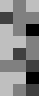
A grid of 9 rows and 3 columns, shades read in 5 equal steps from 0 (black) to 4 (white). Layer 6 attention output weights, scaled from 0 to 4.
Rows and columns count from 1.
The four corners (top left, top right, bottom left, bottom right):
3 3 4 4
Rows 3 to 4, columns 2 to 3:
2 0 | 3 2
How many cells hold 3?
9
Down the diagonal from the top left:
3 2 0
